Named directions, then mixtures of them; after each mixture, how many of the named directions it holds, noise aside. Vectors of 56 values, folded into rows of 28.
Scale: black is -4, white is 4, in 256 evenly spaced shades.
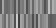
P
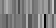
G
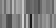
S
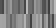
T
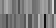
one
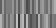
two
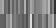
two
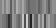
two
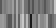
three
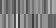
one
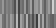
two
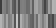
two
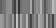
three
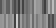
three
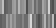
two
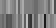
two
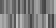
two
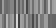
one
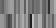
three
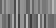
three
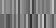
three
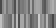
three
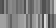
two
